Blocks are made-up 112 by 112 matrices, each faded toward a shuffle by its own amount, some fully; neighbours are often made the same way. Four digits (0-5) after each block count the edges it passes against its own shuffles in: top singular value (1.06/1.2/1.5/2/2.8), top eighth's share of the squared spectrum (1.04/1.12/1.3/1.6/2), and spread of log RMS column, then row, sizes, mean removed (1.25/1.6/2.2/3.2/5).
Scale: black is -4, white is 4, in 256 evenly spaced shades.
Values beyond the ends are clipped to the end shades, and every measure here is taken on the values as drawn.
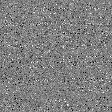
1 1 0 3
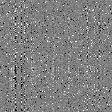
4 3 2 1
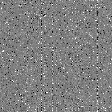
4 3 2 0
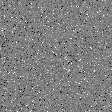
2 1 0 0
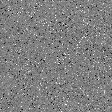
2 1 0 0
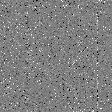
3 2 1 0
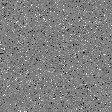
2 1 0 0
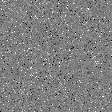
1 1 0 0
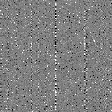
4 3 2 1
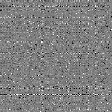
5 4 2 3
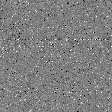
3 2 0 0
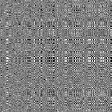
5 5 4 4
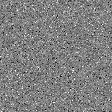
3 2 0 0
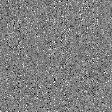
3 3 3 0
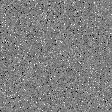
1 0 0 0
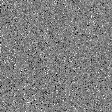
0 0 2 0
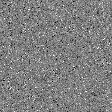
0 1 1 0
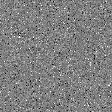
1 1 2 0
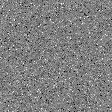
0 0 0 0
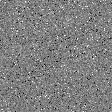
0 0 0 0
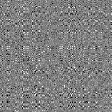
5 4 3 3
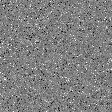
0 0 0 0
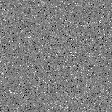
3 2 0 0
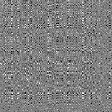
5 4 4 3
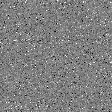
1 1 0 1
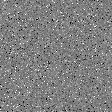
0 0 0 0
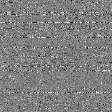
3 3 0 3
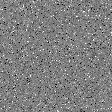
0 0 0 0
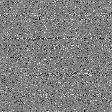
2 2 0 3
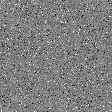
0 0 0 0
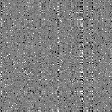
5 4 3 2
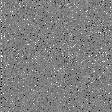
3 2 1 0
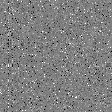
3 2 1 0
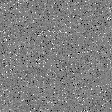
3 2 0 0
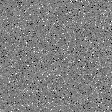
1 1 0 0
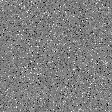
1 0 0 0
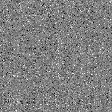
3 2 1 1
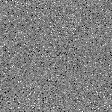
3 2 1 0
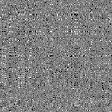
4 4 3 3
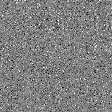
3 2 1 1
